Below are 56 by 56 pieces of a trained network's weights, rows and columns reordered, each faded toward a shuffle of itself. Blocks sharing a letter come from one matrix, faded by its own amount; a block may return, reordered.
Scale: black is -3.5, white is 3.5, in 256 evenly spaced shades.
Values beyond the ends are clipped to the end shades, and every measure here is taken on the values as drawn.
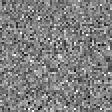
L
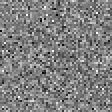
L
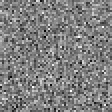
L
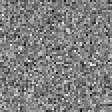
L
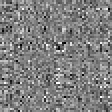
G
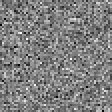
L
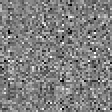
G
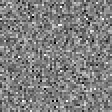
L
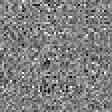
G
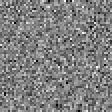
L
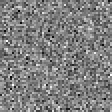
L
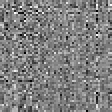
G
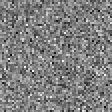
L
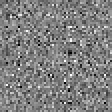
G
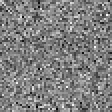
L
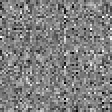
G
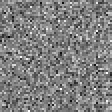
L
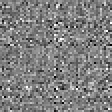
G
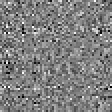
G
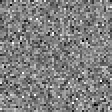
L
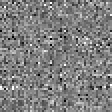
G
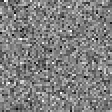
L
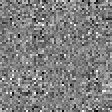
G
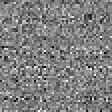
G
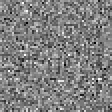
L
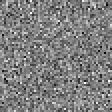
L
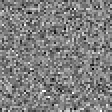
L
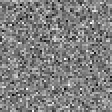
L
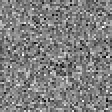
L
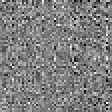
G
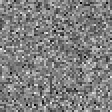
L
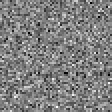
L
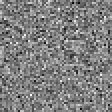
L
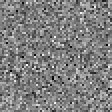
L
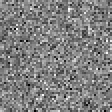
L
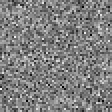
L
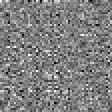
G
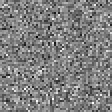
L
